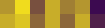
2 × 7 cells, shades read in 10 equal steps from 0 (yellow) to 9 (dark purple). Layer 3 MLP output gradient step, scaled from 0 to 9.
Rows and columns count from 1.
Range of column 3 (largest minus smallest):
1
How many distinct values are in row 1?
6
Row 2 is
2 1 5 2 5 2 8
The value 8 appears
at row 2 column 7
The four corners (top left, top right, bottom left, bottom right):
3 9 2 8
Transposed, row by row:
3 2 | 0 1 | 6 5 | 2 2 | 4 5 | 3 2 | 9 8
